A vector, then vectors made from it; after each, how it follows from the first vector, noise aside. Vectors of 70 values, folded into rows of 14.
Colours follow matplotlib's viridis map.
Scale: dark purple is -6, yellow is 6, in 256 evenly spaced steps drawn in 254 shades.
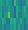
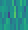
negated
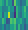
scaled up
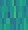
negated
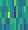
scaled up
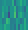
negated
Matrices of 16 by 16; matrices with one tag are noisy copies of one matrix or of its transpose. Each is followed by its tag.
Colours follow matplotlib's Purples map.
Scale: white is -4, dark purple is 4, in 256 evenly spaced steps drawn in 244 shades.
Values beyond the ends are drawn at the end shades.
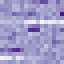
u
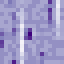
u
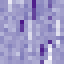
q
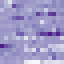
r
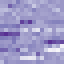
q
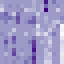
r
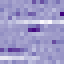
u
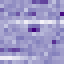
u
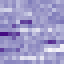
q
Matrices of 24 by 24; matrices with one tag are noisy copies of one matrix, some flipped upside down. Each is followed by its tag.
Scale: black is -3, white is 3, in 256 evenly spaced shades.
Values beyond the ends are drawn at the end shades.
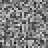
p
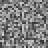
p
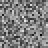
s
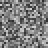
s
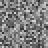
s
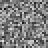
p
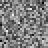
s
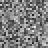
s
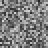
s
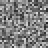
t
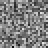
t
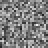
p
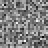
t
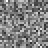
t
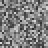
s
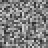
p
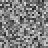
s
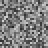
s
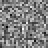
p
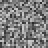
p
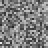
s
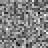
t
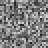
t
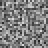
p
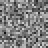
t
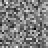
s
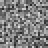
t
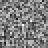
p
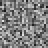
p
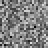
s
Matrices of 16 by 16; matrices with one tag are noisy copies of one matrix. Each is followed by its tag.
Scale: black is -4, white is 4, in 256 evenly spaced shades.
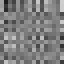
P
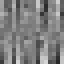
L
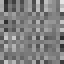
P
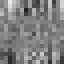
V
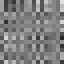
P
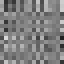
P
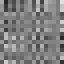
P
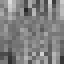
V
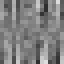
L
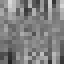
V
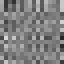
P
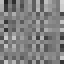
P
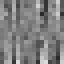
L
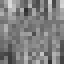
V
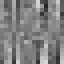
L
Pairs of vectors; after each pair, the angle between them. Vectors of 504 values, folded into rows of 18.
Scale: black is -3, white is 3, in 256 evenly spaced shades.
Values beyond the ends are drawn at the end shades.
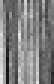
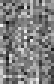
partly aligned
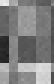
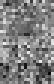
partly opposed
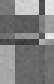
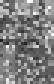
partly aligned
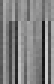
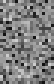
orthogonal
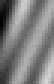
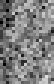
partly aligned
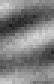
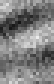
nearly parallel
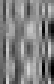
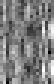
nearly opposite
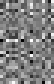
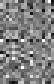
nearly opposite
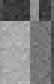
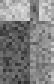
nearly opposite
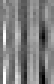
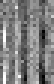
nearly parallel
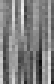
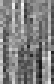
nearly parallel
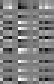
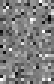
orthogonal
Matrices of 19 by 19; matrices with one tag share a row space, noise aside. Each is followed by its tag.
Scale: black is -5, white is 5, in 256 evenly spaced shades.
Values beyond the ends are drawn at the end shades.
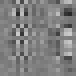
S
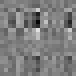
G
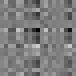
G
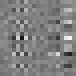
S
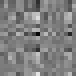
G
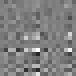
G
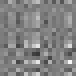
G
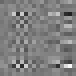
S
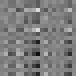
G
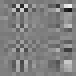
S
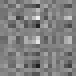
G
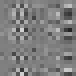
S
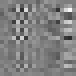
S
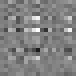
G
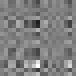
G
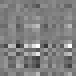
G
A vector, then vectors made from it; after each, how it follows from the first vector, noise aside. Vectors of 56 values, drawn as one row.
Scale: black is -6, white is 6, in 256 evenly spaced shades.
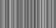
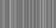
shrunk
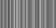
wrapped around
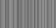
shrunk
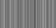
shrunk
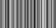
scaled up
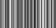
scaled up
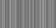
shrunk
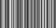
scaled up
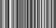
scaled up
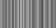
wrapped around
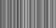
wrapped around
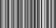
scaled up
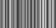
scaled up
